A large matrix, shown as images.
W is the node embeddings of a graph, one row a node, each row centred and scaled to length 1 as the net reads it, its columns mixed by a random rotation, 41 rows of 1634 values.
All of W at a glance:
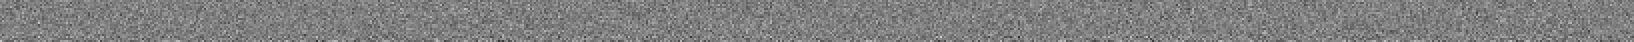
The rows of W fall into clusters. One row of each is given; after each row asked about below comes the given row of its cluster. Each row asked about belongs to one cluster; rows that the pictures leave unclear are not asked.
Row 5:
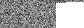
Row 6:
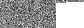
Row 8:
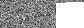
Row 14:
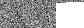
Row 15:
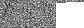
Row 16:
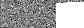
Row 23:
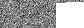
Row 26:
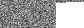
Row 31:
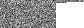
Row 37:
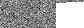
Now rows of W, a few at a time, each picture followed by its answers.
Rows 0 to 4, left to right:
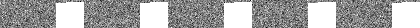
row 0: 26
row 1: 23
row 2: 8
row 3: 15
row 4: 23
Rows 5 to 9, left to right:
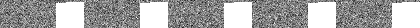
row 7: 15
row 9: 23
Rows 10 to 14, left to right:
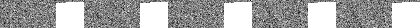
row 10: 5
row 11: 37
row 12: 8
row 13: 14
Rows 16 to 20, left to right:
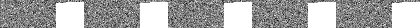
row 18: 5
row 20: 16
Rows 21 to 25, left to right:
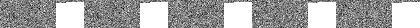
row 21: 37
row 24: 26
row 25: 15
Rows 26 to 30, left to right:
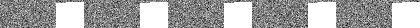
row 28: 37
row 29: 23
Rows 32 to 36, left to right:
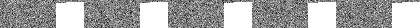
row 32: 31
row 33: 14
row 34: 5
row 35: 6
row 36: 37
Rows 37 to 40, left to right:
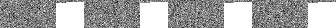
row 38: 6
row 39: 15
